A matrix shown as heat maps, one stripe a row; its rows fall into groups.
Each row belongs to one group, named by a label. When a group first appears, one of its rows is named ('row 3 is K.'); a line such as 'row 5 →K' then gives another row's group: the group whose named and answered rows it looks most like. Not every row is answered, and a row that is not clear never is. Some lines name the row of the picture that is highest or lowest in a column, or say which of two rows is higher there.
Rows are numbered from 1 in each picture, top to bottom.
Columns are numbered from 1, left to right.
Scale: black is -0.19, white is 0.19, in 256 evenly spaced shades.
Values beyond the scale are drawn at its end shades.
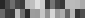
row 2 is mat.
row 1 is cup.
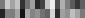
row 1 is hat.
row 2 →cup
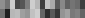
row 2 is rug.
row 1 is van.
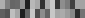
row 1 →van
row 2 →hat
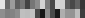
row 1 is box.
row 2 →rug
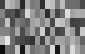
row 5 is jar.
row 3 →box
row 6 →cup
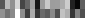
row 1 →hat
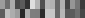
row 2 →hat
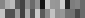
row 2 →mat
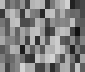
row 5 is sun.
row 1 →box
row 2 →hat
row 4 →box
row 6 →hat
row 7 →mat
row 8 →rug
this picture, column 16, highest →8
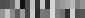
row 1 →cup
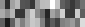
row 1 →mat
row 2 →van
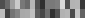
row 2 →rug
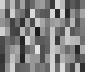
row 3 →mat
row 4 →sun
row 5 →cup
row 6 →mat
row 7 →hat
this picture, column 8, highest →6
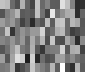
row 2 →mat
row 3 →jar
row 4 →box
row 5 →sun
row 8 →van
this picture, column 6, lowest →7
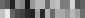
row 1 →mat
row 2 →jar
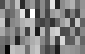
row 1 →cup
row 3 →rug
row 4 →sun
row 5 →van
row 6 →rug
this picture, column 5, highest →2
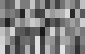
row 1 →cup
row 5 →jar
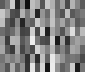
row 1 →van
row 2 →sun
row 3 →mat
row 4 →cup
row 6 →mat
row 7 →sun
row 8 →sun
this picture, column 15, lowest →2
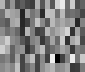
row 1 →jar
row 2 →hat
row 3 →mat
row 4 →hat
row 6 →box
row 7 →cup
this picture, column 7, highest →7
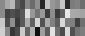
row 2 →cup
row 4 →sun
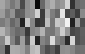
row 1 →hat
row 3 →hat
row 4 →box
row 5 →sun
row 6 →rug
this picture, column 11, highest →5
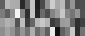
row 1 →hat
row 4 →sun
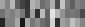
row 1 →van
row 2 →sun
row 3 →cup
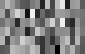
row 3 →van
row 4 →box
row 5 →rug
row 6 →rug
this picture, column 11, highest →3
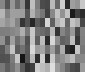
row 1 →van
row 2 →box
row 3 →jar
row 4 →sun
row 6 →van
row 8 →mat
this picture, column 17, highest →1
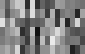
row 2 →sun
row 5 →sun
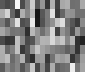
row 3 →hat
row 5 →mat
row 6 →mat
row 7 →box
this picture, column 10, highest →5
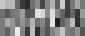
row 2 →mat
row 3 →sun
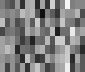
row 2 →rug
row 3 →jar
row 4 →cup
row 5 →jar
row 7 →hat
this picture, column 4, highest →1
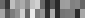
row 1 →rug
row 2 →sun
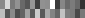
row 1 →sun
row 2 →jar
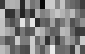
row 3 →sun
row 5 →cup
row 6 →van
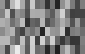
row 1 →rug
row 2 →box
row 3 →box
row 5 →sun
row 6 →rug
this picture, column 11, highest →5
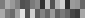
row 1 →jar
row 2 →sun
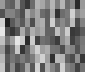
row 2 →cup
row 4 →box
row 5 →rug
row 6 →mat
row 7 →box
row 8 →jar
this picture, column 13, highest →8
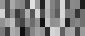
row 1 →van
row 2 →jar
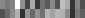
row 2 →hat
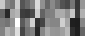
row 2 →mat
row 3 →hat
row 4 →hat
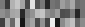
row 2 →mat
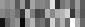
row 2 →hat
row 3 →cup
